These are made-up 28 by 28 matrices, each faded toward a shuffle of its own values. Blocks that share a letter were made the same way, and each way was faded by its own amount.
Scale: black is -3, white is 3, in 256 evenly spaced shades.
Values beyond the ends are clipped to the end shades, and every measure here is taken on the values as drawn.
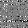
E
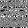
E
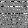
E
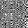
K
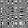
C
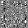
K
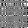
C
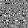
E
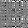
C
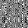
K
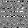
E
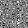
E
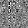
K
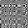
C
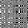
C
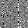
K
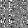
K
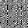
K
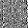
K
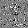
E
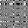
C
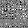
E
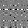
C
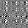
C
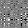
C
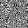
K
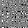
E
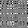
C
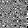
K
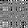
C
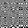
C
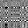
C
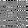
C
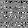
E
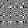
C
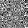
K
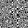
K
